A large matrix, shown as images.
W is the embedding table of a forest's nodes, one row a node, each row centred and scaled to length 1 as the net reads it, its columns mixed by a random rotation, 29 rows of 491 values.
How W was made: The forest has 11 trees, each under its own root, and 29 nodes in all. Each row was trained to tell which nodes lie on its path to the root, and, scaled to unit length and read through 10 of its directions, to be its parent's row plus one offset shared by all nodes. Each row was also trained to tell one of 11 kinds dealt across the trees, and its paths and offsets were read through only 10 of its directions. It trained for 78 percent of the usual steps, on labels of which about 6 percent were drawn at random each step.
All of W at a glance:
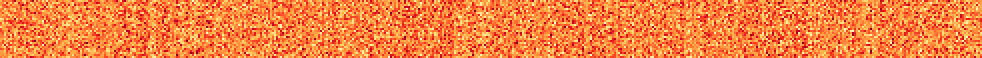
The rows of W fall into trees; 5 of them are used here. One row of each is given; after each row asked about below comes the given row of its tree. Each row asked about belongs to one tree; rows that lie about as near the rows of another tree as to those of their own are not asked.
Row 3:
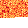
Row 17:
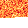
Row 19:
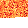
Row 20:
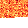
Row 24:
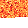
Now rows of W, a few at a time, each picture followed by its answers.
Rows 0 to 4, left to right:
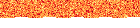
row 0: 3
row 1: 17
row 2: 20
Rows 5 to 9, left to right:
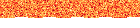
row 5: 24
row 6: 20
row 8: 24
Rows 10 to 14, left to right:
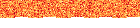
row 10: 3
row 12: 24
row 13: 3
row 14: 20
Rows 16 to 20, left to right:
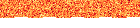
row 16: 20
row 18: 3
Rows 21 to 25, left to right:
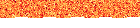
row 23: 17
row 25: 24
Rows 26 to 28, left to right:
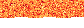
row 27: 17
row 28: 24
